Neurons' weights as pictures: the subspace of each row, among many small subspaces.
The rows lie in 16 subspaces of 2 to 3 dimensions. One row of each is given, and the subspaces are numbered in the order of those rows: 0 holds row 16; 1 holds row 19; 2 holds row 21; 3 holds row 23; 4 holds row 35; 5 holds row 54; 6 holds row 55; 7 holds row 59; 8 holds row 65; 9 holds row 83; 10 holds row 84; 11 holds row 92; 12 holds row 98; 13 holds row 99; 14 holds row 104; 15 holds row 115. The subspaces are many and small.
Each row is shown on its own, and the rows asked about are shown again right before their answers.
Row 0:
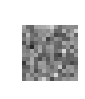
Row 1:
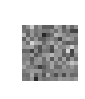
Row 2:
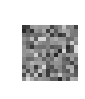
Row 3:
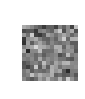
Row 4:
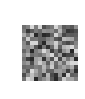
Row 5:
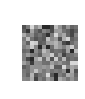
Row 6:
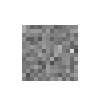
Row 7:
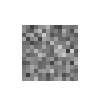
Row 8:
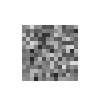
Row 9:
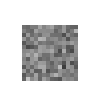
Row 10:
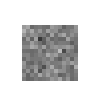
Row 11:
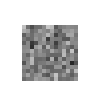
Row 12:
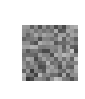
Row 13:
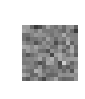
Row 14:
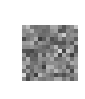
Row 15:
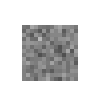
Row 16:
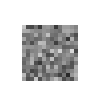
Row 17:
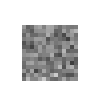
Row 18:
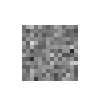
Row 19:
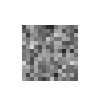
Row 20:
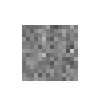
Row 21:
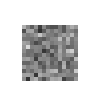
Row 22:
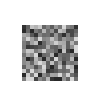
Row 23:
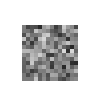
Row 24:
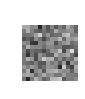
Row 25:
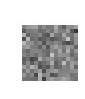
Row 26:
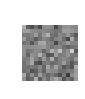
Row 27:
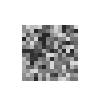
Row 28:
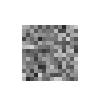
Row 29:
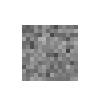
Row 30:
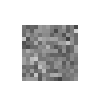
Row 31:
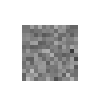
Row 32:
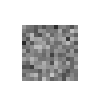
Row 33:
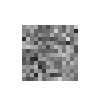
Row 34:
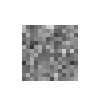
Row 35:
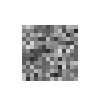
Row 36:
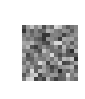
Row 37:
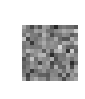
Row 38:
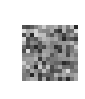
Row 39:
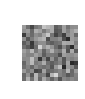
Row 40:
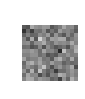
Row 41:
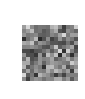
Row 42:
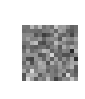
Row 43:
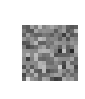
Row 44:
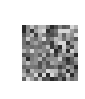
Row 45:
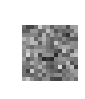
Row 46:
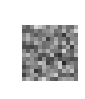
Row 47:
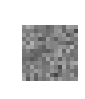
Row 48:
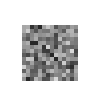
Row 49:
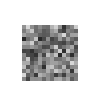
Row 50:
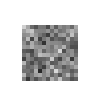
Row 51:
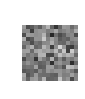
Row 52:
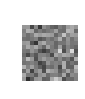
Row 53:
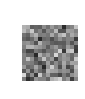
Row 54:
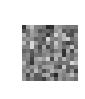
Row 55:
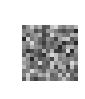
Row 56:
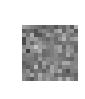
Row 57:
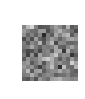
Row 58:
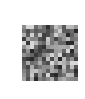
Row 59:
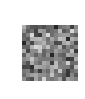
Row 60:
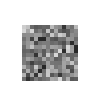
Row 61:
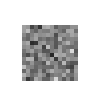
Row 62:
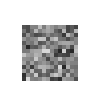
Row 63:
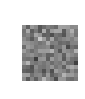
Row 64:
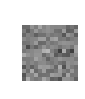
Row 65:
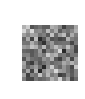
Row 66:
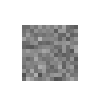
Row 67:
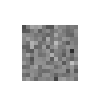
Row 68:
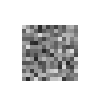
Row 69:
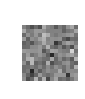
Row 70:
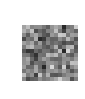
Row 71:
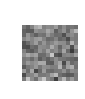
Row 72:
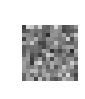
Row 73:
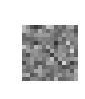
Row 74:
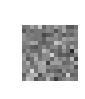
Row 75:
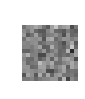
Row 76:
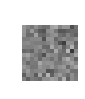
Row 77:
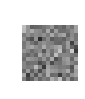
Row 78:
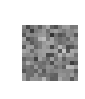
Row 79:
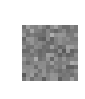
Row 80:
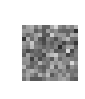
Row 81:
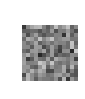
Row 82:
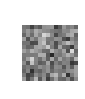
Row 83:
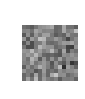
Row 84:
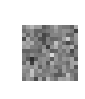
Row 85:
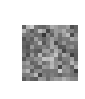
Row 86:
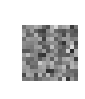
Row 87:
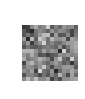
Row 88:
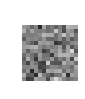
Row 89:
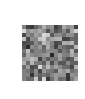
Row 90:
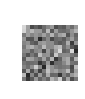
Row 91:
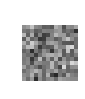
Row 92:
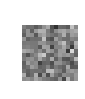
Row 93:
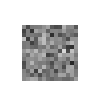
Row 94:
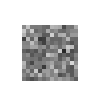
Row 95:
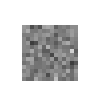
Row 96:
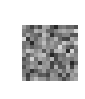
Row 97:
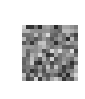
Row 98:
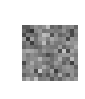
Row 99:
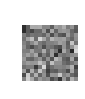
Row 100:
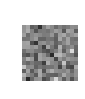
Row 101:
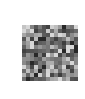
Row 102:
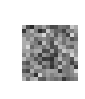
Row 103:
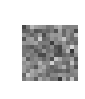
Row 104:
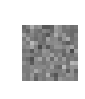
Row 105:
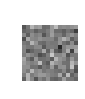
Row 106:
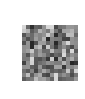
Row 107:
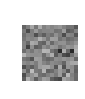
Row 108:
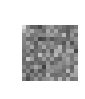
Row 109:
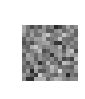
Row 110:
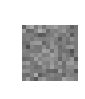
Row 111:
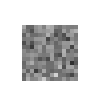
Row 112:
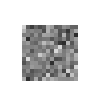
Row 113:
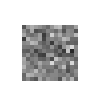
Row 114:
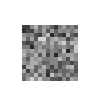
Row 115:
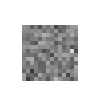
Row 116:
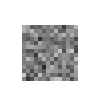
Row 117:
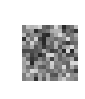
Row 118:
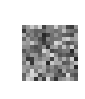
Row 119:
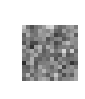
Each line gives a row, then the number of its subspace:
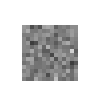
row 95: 14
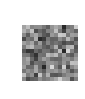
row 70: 3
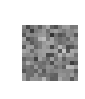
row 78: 12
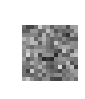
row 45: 2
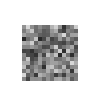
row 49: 0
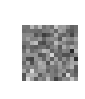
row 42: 15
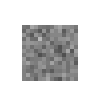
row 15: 12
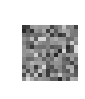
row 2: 13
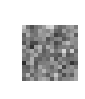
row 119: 1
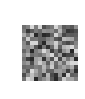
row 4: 9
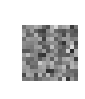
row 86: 11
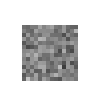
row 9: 9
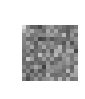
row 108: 11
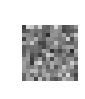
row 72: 0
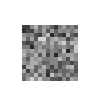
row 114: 6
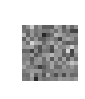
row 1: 2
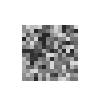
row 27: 3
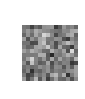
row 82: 15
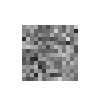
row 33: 10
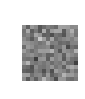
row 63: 12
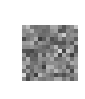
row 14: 0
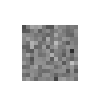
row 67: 5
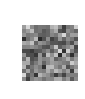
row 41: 0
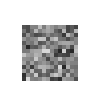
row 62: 4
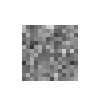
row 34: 1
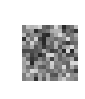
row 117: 3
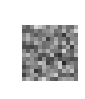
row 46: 1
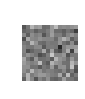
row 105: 6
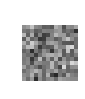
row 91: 9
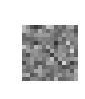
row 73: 1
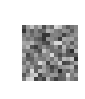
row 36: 7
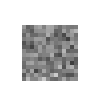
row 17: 5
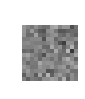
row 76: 11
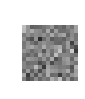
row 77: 13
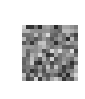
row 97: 0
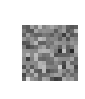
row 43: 9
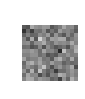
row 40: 8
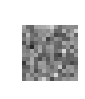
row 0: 1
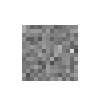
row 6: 13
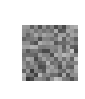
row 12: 15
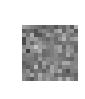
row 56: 7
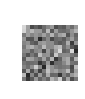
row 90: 13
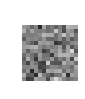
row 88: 10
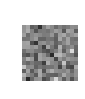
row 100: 14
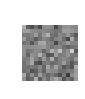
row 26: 0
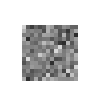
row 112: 11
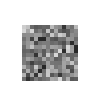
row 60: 13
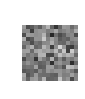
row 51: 12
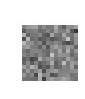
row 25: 7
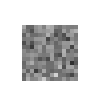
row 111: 5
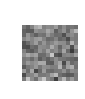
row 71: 5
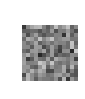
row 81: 11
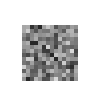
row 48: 14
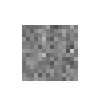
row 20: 11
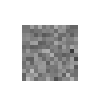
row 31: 15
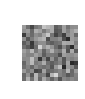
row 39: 14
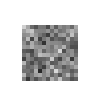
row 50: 12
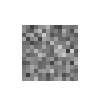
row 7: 12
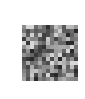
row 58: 4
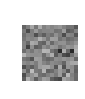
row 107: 4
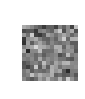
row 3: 7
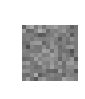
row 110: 2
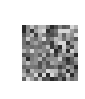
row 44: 11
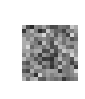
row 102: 2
